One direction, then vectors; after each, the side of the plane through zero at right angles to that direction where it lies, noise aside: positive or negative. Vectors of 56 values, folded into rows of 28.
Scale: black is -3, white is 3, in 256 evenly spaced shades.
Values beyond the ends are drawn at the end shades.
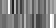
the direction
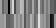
negative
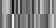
positive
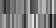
negative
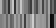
negative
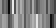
negative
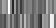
positive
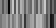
negative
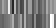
positive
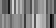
negative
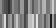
negative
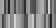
negative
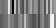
positive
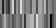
negative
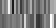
positive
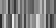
negative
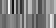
positive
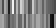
negative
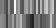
positive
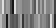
positive
